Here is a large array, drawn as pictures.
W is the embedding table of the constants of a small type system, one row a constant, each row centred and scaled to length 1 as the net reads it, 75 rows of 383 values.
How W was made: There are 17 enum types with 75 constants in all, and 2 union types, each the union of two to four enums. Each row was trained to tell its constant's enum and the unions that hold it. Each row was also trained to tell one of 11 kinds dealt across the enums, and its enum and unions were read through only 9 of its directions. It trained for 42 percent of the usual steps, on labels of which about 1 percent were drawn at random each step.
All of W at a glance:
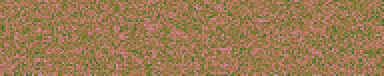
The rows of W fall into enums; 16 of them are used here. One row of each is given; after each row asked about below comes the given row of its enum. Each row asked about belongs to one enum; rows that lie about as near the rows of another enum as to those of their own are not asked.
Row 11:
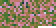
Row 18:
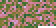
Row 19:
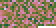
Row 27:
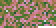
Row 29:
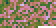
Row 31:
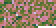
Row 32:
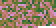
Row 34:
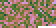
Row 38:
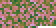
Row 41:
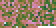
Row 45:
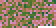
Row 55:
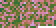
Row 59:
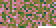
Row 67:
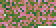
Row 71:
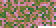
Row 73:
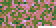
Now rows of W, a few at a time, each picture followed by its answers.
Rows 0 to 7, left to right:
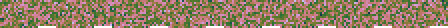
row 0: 67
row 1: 11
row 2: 38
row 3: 27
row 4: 32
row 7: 73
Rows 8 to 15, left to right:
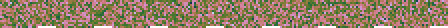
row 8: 59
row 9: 38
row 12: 71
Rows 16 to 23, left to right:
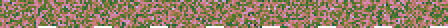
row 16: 41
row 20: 32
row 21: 29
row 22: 73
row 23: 71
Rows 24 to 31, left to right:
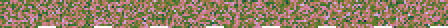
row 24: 29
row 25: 67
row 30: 32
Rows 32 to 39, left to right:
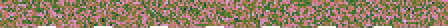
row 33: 29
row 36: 41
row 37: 38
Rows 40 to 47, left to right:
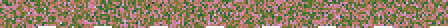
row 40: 32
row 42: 29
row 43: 73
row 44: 11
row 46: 32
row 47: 27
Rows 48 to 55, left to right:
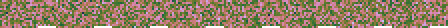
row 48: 73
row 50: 67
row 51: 38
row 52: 67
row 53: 67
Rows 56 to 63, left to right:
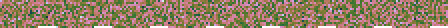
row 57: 29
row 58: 71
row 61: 32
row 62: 38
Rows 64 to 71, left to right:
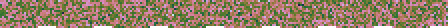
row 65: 73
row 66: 71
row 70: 29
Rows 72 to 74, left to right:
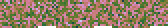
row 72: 59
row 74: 67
